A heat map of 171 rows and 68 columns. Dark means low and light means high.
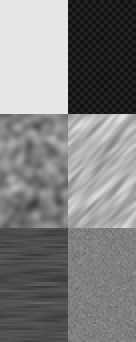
It is made of 3 by 2 panels. Panel 1,1: very high, flat. Panel 1,2: very low, checkered, faint in contrast. Panel 2,1: middling, blotchy. Panel 2,2: high, slanting up to the right. Panel 3,1: low, streaked across, faint in contrast. Panel 3,2: middling, fine-grained, faint in contrast.
